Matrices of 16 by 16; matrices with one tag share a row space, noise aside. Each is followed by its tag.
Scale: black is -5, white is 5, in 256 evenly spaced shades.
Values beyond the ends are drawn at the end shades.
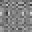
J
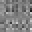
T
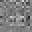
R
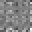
T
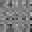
T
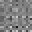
T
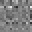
T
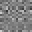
J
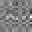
T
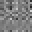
T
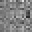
R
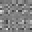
J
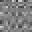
J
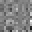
T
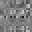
R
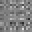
R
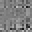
R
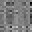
T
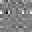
J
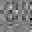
T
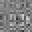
R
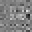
R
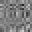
R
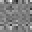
T
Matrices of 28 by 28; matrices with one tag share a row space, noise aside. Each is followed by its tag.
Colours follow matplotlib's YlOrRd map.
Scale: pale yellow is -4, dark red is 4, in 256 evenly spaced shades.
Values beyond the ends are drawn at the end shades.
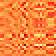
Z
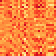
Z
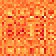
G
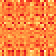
G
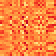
Z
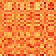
G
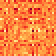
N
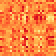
Z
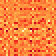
N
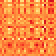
G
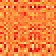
N
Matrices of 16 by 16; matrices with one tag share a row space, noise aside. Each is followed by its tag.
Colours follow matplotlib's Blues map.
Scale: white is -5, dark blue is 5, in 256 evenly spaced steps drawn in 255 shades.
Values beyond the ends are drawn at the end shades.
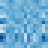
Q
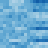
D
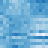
D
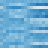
D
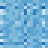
Q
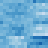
D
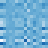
Q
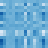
Q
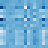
Q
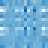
Q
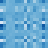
Q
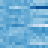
D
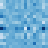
Q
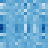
Q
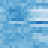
D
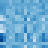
Q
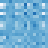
Q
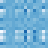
Q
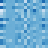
Q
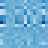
Q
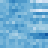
D
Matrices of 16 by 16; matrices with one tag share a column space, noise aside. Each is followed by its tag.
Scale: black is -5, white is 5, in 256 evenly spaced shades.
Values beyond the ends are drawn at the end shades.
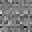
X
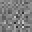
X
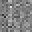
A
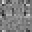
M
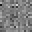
A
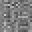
A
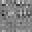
M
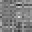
A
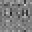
M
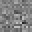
X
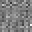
A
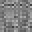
A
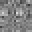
M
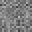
A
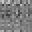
M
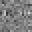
M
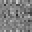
M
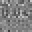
M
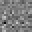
X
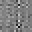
A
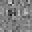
M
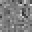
M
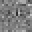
M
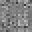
A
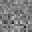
X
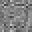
A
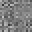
A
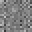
A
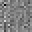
A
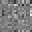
M
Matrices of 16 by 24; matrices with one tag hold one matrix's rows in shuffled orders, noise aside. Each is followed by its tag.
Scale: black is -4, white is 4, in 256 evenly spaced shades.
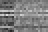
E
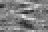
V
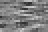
V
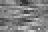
V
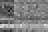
E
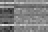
E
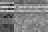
E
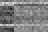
E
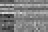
E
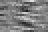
V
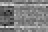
E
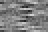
V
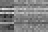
E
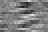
V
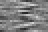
V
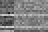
E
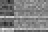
E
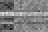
E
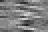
V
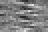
V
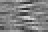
V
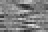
V
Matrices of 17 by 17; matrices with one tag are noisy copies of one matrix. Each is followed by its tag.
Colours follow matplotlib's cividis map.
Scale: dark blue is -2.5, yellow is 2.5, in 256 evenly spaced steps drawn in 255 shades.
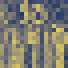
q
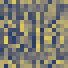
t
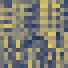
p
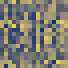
t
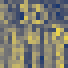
q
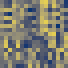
p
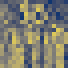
q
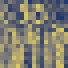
q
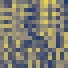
p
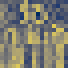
q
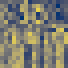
q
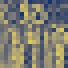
q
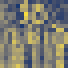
q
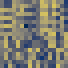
p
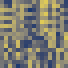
p
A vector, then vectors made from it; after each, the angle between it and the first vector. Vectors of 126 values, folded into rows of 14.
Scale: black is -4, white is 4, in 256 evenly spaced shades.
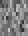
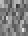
nearly opposite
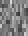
partly aligned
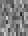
partly opposed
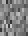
orthogonal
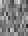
partly opposed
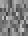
nearly opposite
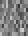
partly opposed
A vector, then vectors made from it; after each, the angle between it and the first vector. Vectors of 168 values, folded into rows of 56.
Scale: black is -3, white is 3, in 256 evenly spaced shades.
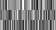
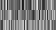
nearly opposite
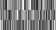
nearly parallel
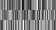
nearly opposite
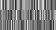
partly aligned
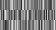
partly aligned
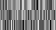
nearly parallel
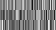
partly aligned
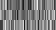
nearly opposite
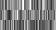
nearly parallel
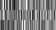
orthogonal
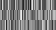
partly opposed
